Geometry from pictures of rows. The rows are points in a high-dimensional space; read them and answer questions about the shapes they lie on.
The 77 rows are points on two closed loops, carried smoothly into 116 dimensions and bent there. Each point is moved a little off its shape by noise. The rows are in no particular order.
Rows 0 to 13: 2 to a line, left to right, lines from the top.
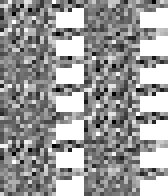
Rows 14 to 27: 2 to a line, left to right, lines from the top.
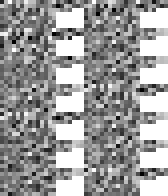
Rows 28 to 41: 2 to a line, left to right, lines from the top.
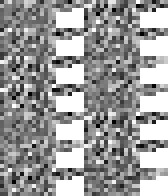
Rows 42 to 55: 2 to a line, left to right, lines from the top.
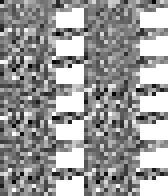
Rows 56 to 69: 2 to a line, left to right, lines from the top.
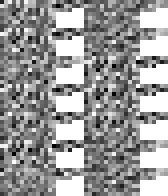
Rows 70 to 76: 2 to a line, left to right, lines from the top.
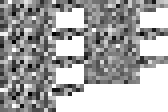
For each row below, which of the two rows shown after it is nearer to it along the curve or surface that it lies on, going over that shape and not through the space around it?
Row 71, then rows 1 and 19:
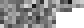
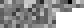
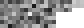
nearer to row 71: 1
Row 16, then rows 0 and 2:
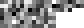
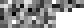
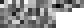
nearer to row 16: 0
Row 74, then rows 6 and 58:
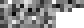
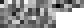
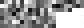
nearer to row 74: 6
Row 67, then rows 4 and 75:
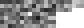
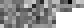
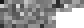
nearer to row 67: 75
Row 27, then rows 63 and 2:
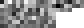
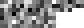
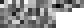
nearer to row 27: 2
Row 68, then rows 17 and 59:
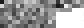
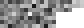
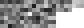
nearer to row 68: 59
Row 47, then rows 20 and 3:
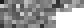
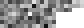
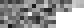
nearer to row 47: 3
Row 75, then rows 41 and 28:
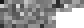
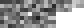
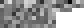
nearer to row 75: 41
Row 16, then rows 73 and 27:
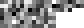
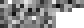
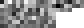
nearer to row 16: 73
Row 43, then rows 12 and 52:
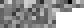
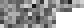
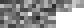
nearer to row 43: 12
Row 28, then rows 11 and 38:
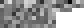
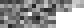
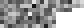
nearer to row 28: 38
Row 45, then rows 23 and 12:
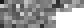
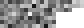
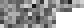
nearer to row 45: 23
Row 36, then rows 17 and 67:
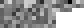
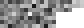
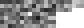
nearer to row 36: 17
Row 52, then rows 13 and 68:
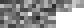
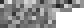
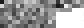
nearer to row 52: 68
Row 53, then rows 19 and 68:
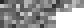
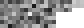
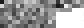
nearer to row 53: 68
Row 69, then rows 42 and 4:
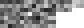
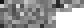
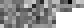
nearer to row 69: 42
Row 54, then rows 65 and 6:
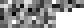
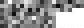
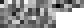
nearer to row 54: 65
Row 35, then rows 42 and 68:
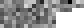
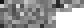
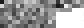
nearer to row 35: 68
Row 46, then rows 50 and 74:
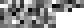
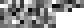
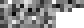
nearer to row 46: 50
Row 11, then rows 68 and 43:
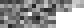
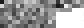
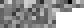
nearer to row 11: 68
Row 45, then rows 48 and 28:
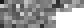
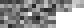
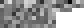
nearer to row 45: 48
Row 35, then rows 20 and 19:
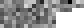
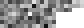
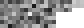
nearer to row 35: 20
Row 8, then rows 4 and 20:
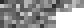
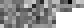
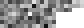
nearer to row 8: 20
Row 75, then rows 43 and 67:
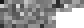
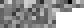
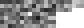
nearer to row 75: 67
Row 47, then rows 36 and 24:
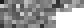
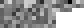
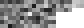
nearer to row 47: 24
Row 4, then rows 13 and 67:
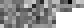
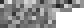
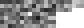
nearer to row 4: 13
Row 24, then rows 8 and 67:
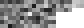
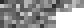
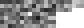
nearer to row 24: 67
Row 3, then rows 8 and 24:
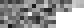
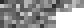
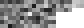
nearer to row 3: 24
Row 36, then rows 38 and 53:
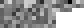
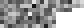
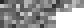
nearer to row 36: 38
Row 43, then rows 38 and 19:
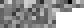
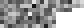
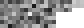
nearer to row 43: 38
